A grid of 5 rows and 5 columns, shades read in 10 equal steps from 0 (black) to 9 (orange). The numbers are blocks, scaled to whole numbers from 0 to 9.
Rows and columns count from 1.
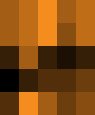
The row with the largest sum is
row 1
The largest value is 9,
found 3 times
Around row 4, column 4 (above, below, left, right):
1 4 3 4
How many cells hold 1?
1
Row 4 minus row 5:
-3 -7 -3 -1 -1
